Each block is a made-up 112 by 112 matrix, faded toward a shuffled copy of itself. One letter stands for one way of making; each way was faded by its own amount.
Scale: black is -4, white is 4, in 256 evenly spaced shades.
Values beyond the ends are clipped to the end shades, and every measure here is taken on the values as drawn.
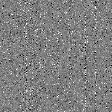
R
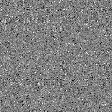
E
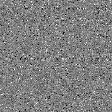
E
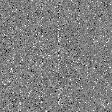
R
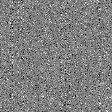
R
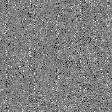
R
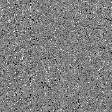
R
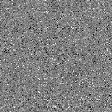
E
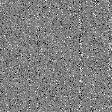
R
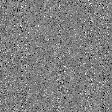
R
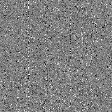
R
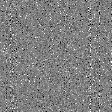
R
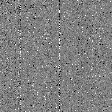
R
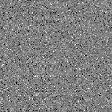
E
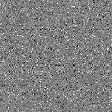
E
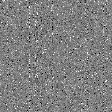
R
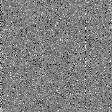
R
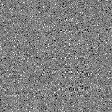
E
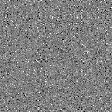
E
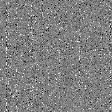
R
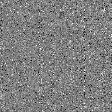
R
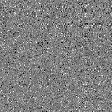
E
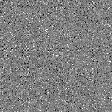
E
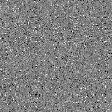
E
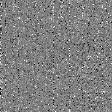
R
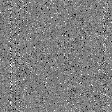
R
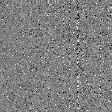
R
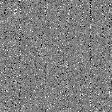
R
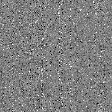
R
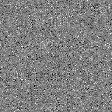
E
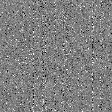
R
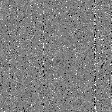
R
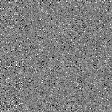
E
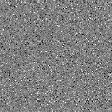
E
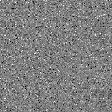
E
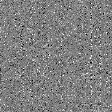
R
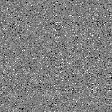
E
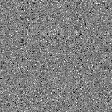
E
